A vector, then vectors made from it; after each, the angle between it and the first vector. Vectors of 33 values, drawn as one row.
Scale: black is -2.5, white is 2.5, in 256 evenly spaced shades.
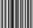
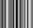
partly aligned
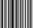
nearly parallel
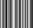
orthogonal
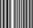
nearly opposite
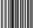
nearly parallel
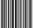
partly aligned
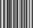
partly opposed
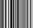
partly aligned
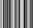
partly opposed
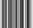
partly aligned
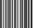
orthogonal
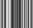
partly aligned
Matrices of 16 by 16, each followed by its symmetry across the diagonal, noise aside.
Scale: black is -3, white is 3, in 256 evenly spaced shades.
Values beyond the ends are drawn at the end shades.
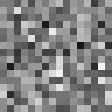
neither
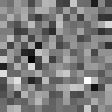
neither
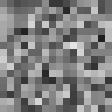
antisymmetric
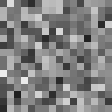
neither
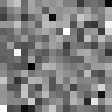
antisymmetric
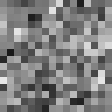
antisymmetric
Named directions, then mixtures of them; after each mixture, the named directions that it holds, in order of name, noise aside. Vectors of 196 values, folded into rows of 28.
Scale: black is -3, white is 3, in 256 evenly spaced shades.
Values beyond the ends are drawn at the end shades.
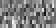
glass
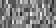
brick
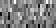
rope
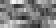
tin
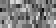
glass, rope, tin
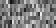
brick, glass, tin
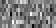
brick, glass, tin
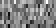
rope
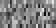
glass, rope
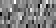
rope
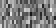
brick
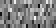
rope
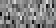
glass, rope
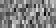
glass, rope
